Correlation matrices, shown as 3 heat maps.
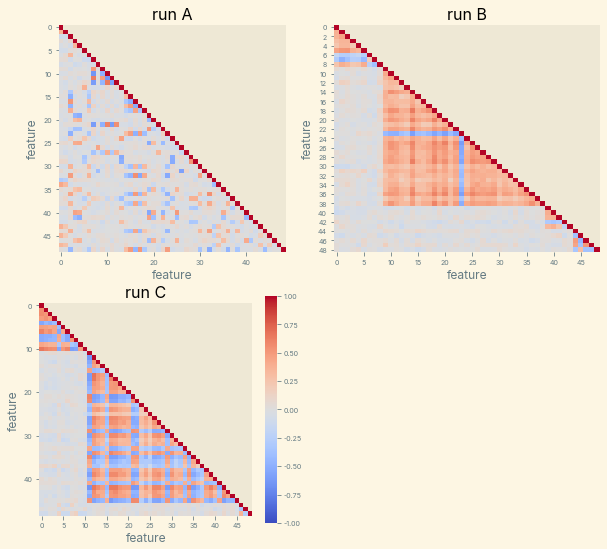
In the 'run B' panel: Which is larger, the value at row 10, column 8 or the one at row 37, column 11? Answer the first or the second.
the second
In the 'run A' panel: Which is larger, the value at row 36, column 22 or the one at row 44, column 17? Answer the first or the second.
the first
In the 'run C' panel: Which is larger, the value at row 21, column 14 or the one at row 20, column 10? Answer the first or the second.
the second
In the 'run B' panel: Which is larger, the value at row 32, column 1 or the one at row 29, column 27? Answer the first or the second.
the second
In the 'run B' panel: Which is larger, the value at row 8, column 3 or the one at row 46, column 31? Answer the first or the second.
the first
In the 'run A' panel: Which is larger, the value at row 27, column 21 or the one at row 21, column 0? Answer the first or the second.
the first
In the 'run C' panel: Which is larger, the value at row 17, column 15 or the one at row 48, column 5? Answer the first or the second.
the second
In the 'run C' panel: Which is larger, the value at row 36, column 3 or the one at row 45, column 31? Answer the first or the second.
the first
